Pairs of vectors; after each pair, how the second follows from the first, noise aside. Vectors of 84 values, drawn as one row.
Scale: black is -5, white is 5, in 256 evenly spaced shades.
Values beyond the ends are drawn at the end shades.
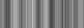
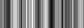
scaled up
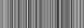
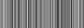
copied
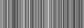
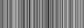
negated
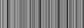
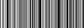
scaled up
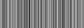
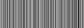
shuffled
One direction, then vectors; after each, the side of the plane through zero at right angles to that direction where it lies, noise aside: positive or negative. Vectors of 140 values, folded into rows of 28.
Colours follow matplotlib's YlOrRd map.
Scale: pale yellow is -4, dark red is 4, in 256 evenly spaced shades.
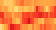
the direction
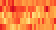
negative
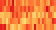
negative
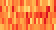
positive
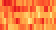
negative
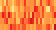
positive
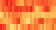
negative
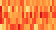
positive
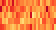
negative
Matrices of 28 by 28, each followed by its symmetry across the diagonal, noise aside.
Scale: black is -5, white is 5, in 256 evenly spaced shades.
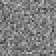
antisymmetric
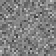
symmetric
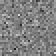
neither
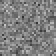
symmetric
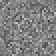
symmetric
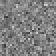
antisymmetric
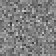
antisymmetric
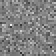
neither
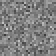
antisymmetric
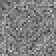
symmetric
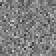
neither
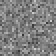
neither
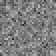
symmetric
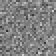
neither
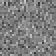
neither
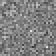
symmetric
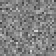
neither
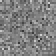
symmetric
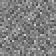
symmetric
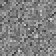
symmetric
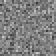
antisymmetric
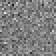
antisymmetric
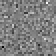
antisymmetric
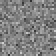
neither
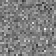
neither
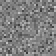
symmetric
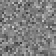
antisymmetric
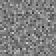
antisymmetric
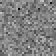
neither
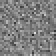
antisymmetric
